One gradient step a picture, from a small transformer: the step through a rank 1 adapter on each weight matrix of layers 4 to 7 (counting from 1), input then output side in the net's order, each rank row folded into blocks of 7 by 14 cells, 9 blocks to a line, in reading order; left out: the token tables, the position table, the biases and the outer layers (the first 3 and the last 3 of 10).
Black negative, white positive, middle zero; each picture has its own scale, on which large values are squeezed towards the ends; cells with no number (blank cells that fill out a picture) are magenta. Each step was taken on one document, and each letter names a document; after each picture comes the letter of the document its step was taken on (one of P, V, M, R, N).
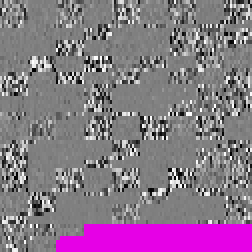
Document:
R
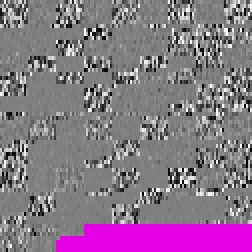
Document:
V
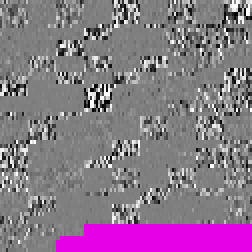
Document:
V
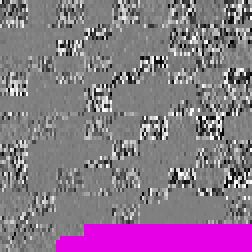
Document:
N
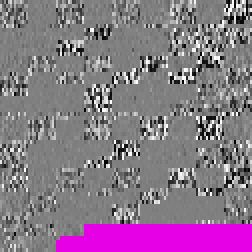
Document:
N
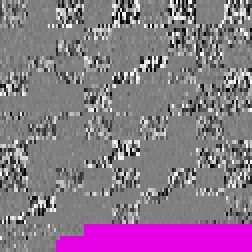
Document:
V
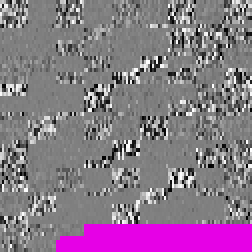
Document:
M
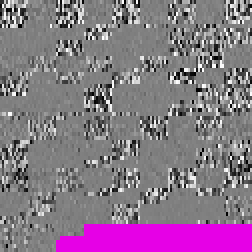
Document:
R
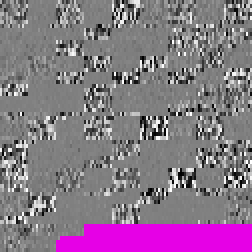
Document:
V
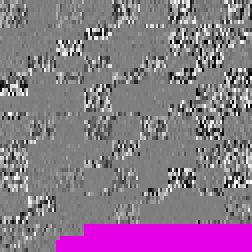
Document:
N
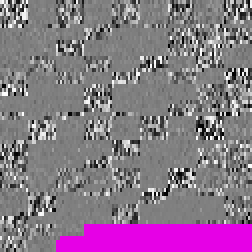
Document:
M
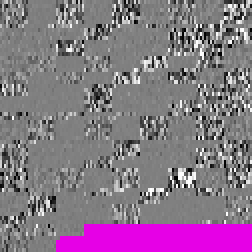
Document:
M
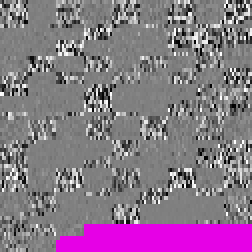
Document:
R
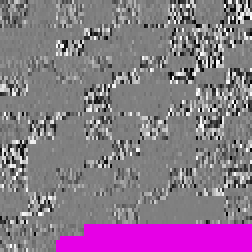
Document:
N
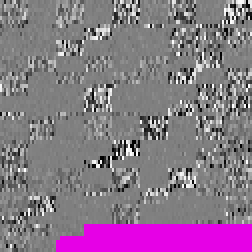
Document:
R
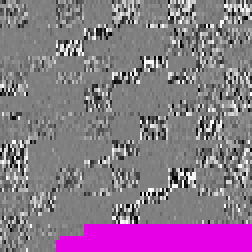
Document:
R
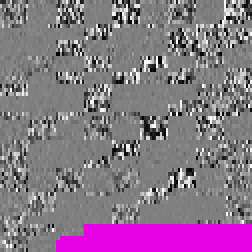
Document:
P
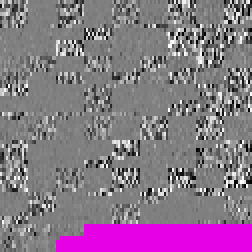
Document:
M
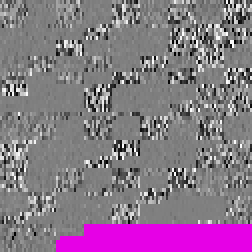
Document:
N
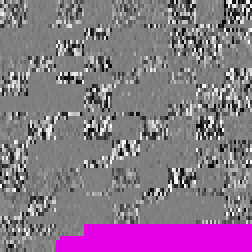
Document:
V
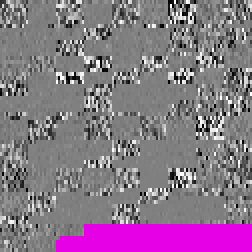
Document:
R
